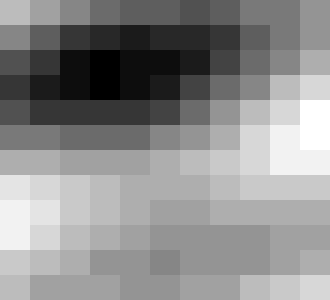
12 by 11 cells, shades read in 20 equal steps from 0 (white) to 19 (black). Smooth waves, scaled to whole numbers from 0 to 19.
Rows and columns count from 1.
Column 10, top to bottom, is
10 10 9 5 3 1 1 4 6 7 7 4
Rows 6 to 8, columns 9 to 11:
3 1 0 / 3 1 1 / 4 4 4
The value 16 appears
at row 2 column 4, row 2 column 6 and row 2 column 7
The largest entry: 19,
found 2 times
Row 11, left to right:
4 5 6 8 8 9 8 8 8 7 6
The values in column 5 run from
6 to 18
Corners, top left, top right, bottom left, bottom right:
5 8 5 3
